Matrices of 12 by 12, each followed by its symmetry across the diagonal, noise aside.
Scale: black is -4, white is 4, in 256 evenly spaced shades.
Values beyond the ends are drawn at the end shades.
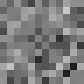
symmetric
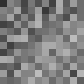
symmetric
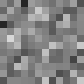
symmetric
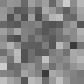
symmetric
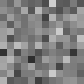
antisymmetric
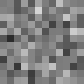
antisymmetric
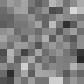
antisymmetric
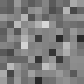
symmetric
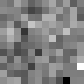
antisymmetric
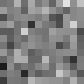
antisymmetric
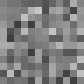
antisymmetric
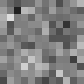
antisymmetric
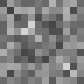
symmetric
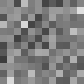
symmetric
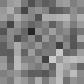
symmetric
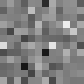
antisymmetric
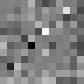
antisymmetric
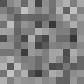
symmetric
